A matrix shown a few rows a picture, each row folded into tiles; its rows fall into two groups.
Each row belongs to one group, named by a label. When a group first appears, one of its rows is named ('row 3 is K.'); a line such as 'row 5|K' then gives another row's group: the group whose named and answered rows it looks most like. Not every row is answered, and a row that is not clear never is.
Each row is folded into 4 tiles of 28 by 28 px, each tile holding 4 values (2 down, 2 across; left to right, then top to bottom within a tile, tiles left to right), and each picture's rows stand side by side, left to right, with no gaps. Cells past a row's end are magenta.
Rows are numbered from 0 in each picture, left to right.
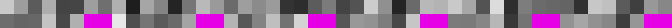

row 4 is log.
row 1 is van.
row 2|log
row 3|van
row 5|van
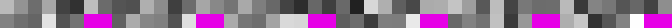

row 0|log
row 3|van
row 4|log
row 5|van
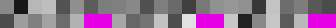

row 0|van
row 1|log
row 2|log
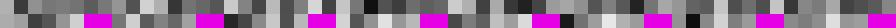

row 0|van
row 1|van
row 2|log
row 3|log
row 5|log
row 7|log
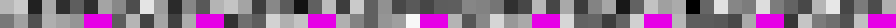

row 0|log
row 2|log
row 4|log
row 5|van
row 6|van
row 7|van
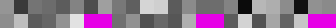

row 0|van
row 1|van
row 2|van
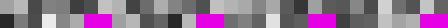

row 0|log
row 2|log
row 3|log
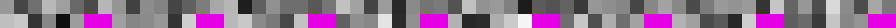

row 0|van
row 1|van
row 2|van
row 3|log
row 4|log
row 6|van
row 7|log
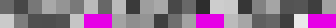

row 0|van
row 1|van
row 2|van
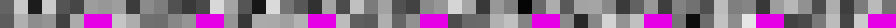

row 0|log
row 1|van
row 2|log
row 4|log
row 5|log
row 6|log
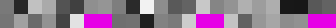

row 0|van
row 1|van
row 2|log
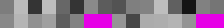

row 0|log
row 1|log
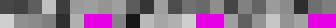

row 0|van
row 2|log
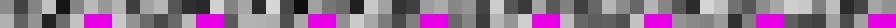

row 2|log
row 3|van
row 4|log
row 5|van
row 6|van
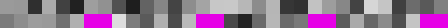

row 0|log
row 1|van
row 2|log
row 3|van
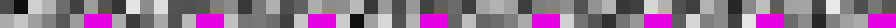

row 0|van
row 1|log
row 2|van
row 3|log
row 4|van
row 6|van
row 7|log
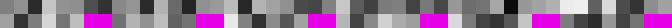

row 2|van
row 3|log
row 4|van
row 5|log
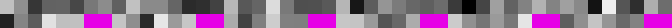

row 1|log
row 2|log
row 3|van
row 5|log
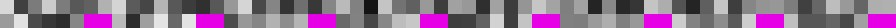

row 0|van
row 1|log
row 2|log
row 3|log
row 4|log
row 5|log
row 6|van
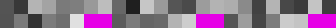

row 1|van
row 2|log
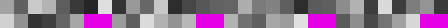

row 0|van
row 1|log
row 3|log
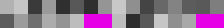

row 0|log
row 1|log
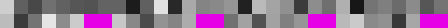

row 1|van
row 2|van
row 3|van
